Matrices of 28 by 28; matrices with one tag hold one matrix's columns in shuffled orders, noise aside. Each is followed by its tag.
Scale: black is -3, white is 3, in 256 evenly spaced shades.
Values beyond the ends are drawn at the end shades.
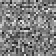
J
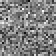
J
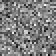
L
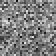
J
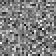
L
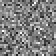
L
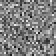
L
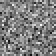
L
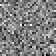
L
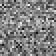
J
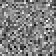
L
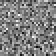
L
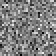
L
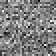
J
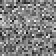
J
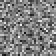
L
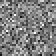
L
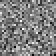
L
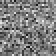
J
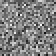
L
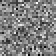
L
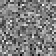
L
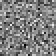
L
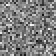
L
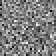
L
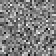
L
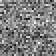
J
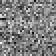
J
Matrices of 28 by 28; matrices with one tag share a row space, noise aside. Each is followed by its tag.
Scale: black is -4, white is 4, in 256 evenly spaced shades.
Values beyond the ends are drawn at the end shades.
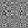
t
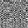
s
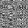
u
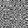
s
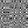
s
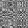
u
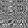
u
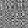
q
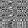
u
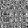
s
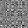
q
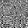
s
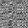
u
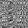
u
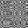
s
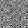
s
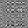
q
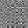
q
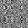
t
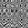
t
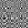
t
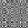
t
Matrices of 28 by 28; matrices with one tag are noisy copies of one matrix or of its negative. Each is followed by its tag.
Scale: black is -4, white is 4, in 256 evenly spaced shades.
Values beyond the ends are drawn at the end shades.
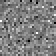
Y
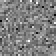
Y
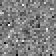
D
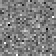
D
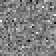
Y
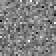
Y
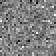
Y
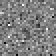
D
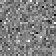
Y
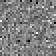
Y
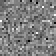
Y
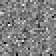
D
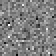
D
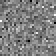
Y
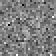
D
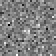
D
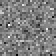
D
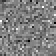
Y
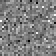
Y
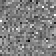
Y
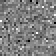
Y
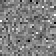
Y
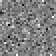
D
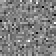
Y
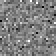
Y
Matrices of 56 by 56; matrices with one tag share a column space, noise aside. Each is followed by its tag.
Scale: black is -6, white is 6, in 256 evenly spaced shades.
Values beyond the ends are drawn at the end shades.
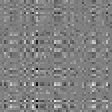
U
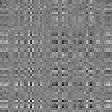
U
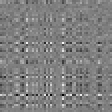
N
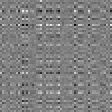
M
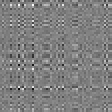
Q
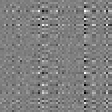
M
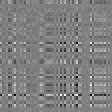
N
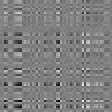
U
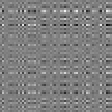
M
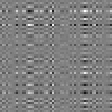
M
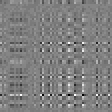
N
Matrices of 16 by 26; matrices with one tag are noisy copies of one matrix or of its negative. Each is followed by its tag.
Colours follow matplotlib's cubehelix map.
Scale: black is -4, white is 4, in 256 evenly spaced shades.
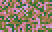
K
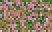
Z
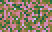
Z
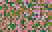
Z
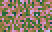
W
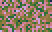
K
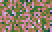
W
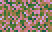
Z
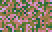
K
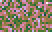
K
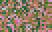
K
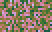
W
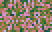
W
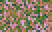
Z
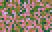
W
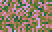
K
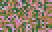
K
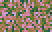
W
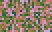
W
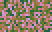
W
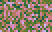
Z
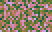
Z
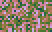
K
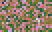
K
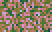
W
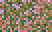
Z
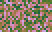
Z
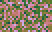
Z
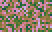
K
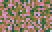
W
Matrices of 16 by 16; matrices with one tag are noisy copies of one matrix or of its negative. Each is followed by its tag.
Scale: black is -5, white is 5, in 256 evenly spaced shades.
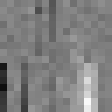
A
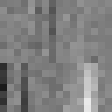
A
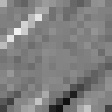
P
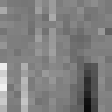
A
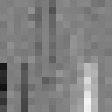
A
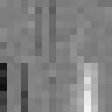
A
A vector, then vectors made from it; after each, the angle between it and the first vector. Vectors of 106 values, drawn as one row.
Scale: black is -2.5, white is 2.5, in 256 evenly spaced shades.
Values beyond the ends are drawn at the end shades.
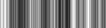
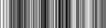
nearly parallel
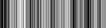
nearly opposite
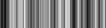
nearly opposite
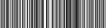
orthogonal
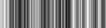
nearly parallel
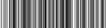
partly aligned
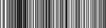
partly aligned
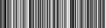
partly opposed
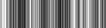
nearly parallel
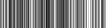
partly aligned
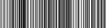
partly aligned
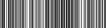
orthogonal
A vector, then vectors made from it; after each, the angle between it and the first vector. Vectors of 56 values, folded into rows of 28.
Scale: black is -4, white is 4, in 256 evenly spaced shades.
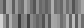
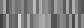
nearly opposite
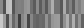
nearly parallel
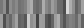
orthogonal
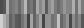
partly aligned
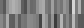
orthogonal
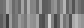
orthogonal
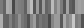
partly aligned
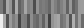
nearly parallel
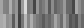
partly aligned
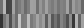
nearly opposite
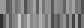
nearly opposite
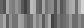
orthogonal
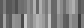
partly opposed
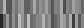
nearly opposite
